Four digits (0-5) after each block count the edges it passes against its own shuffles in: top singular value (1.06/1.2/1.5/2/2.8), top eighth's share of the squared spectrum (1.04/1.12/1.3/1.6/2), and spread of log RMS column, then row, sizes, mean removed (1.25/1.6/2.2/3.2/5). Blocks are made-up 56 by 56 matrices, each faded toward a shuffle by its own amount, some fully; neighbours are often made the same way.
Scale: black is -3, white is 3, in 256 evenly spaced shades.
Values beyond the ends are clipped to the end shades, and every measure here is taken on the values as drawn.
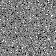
0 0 0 0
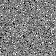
0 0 0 0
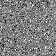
0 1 0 1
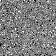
0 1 0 1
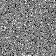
0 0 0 0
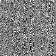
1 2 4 0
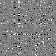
4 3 1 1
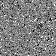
0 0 0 0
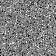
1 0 0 0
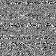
1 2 0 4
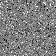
0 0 0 0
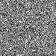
0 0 0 0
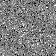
0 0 0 0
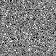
1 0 0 1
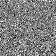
0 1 0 2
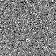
0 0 0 1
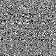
1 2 0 3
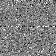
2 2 0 2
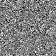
0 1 0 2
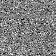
1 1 0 2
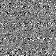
1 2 0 3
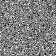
0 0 0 1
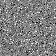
0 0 0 1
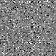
3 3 1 1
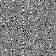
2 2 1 0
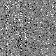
2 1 2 0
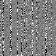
2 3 4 0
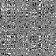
4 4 2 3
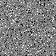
0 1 0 0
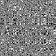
4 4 2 2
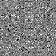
3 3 1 2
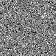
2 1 0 0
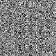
3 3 2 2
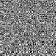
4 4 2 2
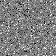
2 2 0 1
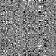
4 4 2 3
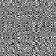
4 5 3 3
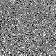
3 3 0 1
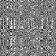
4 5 3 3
